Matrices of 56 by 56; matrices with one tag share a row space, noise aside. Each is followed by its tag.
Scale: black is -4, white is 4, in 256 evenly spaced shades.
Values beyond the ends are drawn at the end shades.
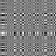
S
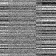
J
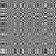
S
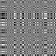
S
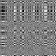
S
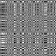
S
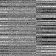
J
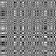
S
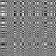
S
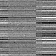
J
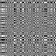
S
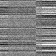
J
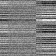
J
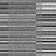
J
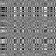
S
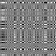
S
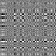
S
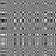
S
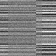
J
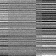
J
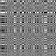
S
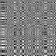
S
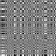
S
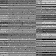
J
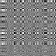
S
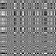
S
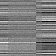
J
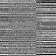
J
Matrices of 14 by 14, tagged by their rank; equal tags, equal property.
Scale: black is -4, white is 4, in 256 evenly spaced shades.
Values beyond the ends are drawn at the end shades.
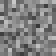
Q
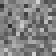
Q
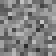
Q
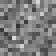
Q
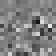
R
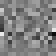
R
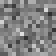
Q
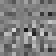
R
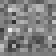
R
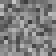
Q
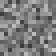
Q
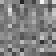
R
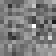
R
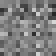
R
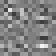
R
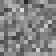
Q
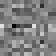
R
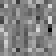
R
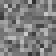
Q
